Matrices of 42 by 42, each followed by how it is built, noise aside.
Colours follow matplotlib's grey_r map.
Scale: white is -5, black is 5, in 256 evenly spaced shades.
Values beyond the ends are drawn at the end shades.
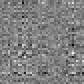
low rank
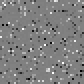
sparse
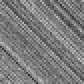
Toeplitz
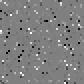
sparse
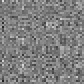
low rank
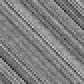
Toeplitz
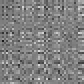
low rank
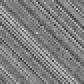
Toeplitz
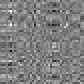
low rank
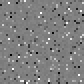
sparse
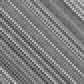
Toeplitz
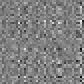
low rank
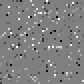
sparse
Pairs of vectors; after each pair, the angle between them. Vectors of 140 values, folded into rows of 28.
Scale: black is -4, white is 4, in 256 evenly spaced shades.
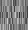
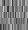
partly opposed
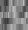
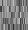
orthogonal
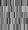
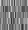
nearly opposite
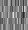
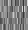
nearly parallel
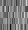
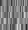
partly aligned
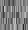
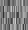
nearly parallel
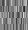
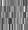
partly opposed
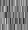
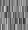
nearly parallel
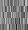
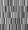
nearly parallel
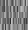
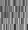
partly opposed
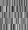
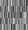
partly aligned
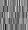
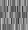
partly aligned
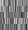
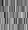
nearly opposite
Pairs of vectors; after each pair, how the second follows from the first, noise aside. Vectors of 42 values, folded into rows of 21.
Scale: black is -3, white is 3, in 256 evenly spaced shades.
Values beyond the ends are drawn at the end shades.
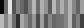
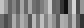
wrapped around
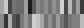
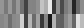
wrapped around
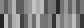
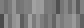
shrunk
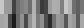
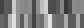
negated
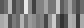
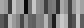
negated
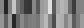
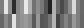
negated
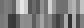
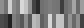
shuffled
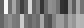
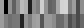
negated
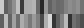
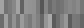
shrunk
